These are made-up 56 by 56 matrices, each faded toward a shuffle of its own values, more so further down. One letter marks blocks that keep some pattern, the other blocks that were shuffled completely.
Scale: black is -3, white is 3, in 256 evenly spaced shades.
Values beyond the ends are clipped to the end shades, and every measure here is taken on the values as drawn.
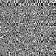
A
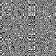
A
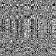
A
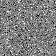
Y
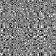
A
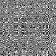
A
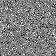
Y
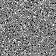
Y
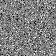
Y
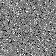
Y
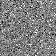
Y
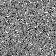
Y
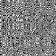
A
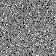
Y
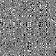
A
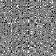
A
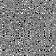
A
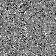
Y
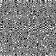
A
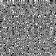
A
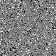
Y
